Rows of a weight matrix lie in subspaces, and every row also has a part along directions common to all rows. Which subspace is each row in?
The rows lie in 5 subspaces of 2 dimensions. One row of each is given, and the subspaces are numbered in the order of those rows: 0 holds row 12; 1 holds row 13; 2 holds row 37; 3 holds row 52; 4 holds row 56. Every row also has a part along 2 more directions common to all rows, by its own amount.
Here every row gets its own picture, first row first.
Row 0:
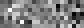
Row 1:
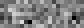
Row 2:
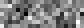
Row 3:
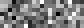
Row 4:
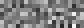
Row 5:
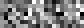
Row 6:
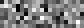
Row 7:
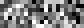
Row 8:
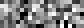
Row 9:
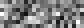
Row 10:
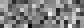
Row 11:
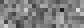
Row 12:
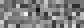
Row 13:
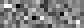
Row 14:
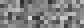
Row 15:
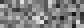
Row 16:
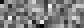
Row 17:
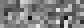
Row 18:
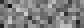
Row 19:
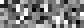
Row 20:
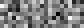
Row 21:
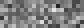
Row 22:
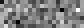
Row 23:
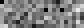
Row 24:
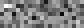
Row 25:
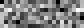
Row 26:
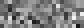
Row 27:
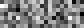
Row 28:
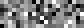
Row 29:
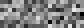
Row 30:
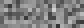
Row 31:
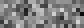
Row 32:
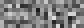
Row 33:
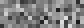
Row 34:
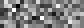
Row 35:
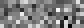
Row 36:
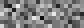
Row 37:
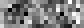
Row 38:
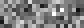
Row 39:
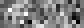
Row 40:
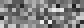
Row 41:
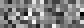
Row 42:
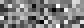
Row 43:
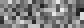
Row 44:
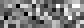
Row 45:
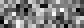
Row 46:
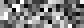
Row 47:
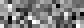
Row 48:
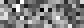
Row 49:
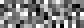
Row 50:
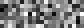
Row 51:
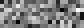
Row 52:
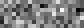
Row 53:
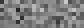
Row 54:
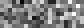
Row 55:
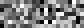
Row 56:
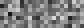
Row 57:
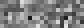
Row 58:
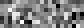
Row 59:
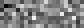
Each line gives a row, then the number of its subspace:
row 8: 4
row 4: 0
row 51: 3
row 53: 1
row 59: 1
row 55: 0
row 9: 2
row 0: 2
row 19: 1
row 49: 0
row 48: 1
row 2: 2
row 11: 3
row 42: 0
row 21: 0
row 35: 4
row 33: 4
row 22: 3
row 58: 2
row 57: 4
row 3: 4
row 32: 0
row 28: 1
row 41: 3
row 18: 2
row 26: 2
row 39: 2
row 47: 2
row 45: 3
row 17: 4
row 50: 1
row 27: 4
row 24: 1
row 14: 4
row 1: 2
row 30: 0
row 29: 0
